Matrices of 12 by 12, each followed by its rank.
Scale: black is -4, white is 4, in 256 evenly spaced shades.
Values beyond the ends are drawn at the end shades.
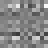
two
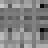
two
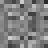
two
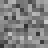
full rank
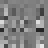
two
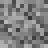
full rank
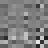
two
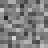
full rank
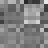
two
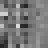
two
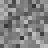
full rank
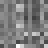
two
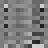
two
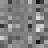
two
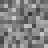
full rank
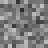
full rank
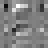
two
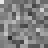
full rank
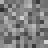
full rank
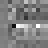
two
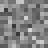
full rank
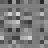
two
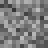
full rank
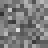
full rank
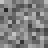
full rank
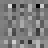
two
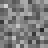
full rank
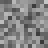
full rank
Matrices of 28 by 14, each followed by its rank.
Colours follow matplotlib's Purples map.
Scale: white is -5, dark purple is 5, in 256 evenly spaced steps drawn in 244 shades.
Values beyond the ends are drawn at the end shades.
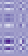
one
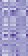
two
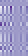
one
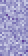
full rank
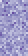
full rank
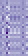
two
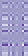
one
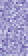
full rank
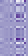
one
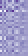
two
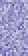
full rank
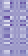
one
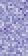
full rank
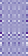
one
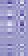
one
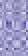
two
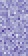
full rank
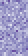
full rank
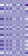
one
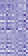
two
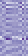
two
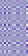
one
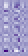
two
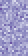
full rank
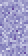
full rank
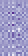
two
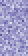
full rank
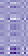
one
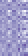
two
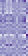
two
